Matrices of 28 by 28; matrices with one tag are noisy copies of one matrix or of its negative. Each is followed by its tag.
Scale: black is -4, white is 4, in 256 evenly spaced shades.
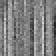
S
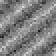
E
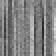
S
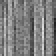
S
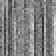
S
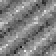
E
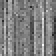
S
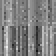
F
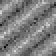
E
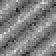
E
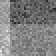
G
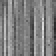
S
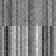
F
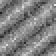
E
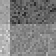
G
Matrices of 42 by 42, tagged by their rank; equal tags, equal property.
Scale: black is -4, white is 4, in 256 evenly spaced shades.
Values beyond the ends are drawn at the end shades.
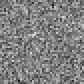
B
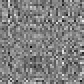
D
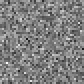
B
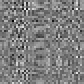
D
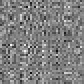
D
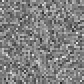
B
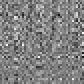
D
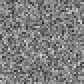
B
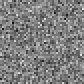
B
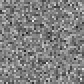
B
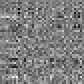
D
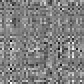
D
